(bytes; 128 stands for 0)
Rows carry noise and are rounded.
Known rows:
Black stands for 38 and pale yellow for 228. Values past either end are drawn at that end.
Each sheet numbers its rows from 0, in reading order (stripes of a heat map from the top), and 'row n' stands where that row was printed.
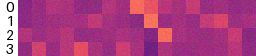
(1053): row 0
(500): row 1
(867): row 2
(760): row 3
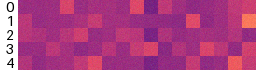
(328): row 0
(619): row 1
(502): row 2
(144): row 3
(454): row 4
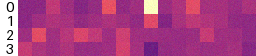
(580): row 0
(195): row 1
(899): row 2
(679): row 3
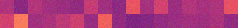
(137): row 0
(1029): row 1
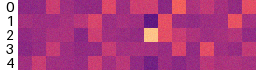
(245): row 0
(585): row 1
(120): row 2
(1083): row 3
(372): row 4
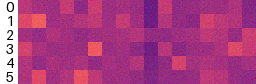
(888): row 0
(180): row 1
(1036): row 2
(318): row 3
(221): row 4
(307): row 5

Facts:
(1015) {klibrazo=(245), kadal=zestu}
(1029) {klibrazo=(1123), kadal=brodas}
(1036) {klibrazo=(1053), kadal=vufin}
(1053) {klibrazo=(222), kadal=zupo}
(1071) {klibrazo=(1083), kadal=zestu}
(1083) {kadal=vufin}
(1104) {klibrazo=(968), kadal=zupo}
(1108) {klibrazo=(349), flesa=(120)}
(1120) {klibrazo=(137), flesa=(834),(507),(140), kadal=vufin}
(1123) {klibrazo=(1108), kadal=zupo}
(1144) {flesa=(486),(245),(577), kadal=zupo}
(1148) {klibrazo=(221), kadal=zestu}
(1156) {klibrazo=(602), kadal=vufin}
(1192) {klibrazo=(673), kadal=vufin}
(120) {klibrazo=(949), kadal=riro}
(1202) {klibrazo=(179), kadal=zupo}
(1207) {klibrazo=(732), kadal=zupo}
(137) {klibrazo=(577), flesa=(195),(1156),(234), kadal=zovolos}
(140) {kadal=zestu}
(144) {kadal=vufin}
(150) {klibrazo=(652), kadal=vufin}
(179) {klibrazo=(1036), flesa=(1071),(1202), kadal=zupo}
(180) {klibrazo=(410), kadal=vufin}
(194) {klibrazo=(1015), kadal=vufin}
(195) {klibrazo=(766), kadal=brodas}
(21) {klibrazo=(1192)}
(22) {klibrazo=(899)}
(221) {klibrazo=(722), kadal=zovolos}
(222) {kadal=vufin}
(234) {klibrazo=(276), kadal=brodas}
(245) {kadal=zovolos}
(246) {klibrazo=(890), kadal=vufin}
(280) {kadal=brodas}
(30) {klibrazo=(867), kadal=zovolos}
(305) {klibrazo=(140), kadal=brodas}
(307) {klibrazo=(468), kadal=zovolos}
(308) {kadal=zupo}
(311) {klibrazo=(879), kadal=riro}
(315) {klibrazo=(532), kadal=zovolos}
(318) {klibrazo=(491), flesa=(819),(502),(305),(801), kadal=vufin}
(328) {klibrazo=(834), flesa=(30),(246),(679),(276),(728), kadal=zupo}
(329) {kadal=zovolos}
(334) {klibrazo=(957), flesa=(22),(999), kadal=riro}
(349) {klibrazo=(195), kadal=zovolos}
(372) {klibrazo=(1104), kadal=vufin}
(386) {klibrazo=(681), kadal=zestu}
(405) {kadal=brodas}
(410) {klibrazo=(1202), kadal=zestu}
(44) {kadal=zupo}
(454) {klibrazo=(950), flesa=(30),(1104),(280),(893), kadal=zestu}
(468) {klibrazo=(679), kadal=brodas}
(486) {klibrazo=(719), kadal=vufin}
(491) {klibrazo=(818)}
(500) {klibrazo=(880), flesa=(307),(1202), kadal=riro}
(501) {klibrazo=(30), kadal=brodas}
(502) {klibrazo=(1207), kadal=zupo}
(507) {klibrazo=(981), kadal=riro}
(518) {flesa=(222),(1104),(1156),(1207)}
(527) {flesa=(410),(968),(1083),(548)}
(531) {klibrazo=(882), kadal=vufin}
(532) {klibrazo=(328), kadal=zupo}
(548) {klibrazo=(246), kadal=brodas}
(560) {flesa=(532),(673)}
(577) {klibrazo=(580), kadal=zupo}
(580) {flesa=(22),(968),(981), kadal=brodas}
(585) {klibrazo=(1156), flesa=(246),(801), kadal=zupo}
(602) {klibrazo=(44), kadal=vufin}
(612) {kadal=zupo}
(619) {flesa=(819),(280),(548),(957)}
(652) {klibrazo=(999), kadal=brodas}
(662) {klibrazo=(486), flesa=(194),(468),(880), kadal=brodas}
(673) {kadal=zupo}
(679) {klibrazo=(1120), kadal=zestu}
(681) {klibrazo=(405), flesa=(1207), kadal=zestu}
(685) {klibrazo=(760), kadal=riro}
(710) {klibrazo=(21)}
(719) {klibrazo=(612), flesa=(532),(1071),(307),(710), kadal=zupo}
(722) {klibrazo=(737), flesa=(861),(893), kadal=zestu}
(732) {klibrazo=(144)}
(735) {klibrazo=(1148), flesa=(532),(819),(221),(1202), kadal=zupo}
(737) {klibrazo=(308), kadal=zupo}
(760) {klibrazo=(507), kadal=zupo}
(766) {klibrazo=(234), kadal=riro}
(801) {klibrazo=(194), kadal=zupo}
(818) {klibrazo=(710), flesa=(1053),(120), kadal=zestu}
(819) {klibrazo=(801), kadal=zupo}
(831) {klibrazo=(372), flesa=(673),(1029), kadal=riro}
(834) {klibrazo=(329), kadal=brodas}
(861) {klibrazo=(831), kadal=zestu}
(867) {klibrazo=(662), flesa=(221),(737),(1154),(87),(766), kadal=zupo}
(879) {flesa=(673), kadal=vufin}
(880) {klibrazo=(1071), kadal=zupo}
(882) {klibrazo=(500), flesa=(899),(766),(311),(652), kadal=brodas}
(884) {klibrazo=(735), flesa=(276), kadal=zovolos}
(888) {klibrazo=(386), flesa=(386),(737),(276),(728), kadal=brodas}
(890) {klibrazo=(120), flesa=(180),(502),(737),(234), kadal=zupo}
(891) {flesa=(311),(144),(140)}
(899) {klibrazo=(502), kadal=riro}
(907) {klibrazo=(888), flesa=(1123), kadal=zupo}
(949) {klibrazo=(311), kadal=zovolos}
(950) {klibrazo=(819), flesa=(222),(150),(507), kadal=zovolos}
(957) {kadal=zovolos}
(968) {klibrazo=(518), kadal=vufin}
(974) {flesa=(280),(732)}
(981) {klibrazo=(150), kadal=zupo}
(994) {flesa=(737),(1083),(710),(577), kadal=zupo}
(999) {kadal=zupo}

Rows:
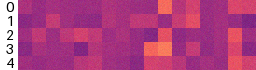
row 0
(1144)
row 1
(1015)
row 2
(907)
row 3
(818)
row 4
(950)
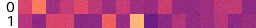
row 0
(22)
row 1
(276)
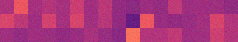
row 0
(468)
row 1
(884)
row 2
(681)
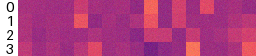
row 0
(507)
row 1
(1207)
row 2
(527)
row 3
(280)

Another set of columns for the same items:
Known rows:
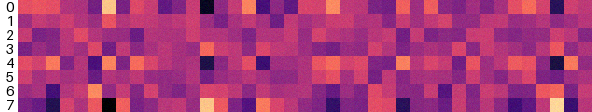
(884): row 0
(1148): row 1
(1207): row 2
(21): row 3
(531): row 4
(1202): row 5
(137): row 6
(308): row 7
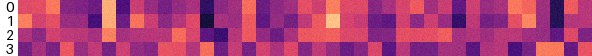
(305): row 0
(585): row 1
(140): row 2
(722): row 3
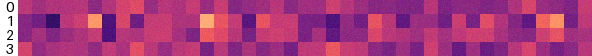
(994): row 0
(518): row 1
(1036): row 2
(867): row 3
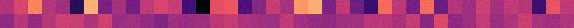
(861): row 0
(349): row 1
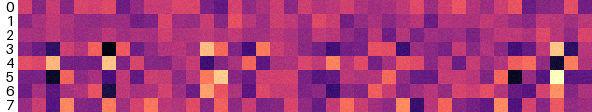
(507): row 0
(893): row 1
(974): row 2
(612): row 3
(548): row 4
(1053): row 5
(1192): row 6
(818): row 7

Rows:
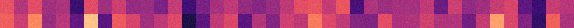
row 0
(532)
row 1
(685)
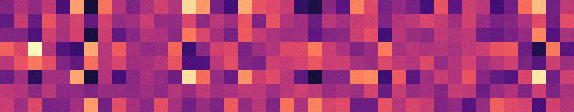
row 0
(580)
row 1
(1071)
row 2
(737)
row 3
(22)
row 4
(410)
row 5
(234)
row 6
(801)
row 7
(882)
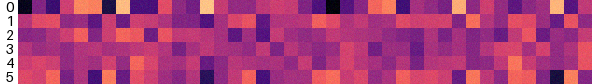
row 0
(245)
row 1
(246)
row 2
(1144)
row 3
(560)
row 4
(500)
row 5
(180)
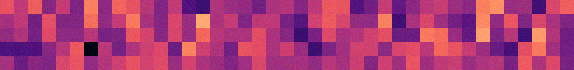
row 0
(831)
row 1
(1108)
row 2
(120)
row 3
(144)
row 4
(1120)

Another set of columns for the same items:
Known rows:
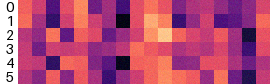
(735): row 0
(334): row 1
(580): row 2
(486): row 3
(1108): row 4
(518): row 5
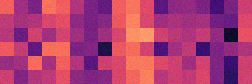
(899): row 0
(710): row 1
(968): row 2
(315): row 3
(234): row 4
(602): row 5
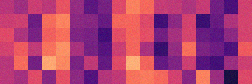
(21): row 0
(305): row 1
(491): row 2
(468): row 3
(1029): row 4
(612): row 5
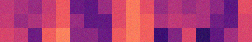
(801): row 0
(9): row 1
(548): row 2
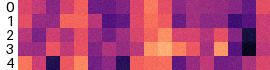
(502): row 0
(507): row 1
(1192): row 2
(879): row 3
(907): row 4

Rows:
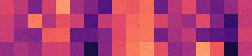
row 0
(888)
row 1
(652)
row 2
(1156)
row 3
(1053)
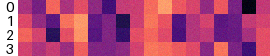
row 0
(222)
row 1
(454)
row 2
(585)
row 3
(719)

